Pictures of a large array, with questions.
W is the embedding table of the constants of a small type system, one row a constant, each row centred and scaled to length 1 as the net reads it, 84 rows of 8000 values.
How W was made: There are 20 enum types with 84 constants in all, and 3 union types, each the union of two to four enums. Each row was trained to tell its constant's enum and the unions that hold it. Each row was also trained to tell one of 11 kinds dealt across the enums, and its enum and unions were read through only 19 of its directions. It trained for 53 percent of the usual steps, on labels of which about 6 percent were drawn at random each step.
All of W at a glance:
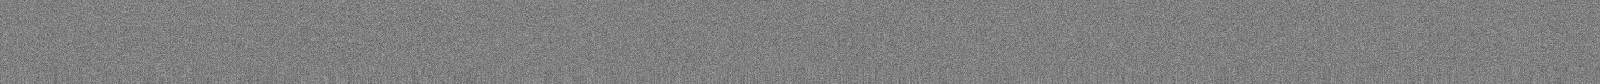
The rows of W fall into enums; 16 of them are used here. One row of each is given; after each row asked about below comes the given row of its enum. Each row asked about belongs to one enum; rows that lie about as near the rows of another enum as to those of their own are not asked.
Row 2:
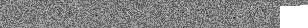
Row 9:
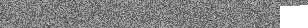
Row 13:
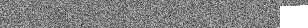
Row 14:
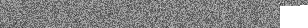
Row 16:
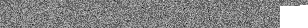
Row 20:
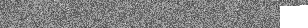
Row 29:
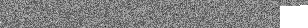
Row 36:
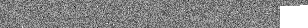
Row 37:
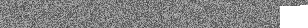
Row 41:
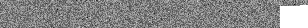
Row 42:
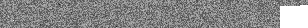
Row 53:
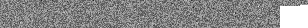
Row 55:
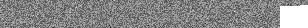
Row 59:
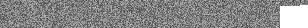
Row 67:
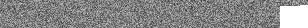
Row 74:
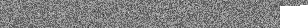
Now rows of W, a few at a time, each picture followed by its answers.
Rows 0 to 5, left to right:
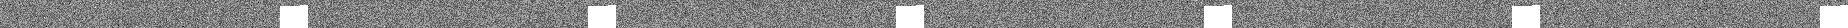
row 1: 37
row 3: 36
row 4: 20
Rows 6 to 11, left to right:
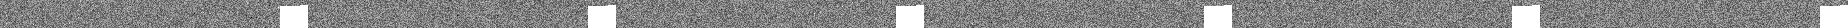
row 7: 59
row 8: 9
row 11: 55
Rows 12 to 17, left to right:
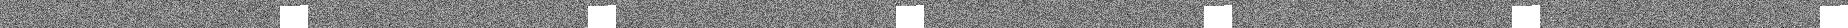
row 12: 74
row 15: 9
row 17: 13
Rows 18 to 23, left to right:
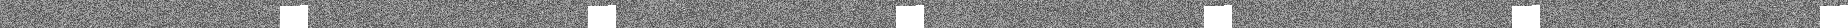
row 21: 20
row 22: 59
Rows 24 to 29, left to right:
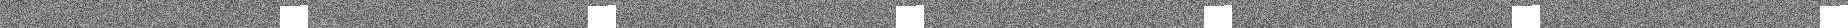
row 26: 74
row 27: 29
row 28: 74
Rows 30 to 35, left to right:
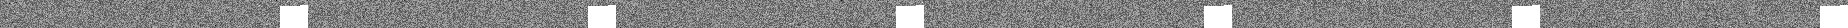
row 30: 9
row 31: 14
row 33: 59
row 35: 42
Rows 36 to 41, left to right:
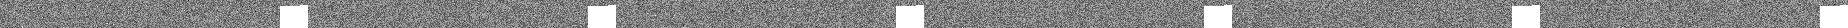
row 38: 14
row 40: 14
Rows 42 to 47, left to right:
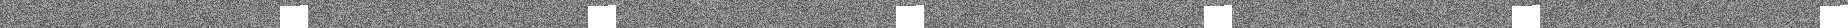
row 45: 53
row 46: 2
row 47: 2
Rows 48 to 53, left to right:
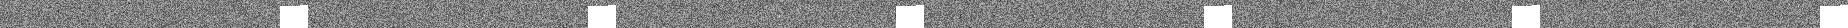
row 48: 13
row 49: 53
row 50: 36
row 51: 14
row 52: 36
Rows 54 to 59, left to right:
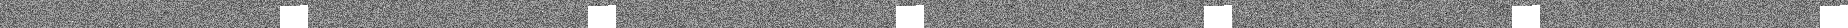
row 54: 59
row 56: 13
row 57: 42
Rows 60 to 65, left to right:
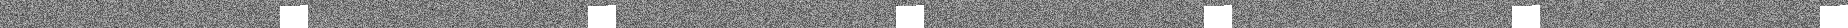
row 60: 74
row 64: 9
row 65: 67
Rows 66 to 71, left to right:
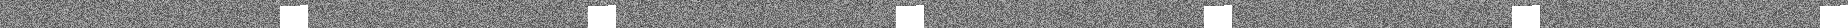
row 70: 14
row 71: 74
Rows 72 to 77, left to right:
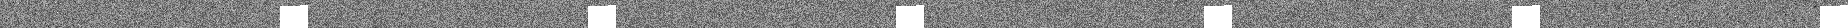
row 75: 59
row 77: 13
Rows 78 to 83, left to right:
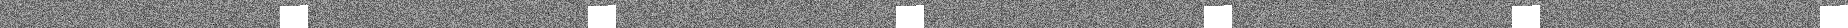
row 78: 37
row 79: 13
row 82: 53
